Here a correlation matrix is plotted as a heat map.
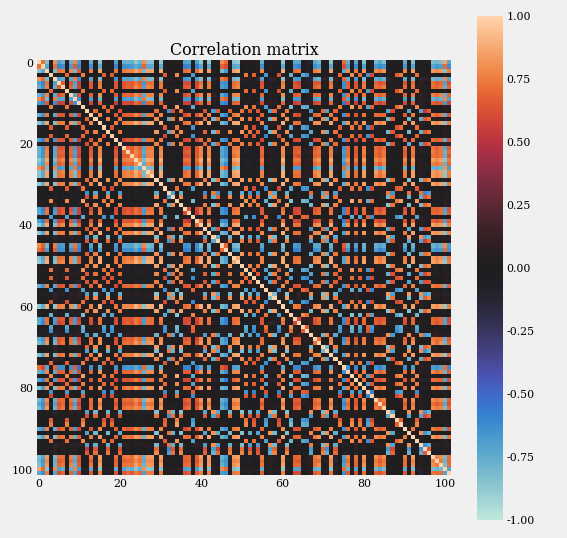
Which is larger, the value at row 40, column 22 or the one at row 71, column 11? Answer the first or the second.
the first
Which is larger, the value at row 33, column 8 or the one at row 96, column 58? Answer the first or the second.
the second
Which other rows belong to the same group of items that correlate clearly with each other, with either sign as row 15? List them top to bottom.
0, 1, 2, 4, 5, 6, 8, 9, 10, 13, 19, 21, 22, 23, 24, 25, 26, 27, 28, 30, 36, 37, 39, 40, 42, 45, 46, 48, 49, 55, 60, 63, 64, 68, 69, 72, 75, 76, 78, 80, 83, 84, 85, 90, 92, 97, 98, 99, 100, 101
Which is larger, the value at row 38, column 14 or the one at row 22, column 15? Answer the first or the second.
the second
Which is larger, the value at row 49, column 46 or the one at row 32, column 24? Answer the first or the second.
the second
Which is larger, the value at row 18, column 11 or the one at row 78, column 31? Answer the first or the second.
the first
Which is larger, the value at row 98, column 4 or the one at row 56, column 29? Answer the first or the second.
the second
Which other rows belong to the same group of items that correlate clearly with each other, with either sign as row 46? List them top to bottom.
0, 1, 2, 4, 5, 6, 8, 9, 10, 13, 15, 19, 21, 22, 23, 24, 25, 26, 27, 28, 30, 36, 37, 39, 40, 42, 45, 48, 49, 55, 60, 63, 64, 68, 69, 72, 75, 76, 78, 80, 83, 84, 85, 90, 92, 97, 98, 99, 100, 101
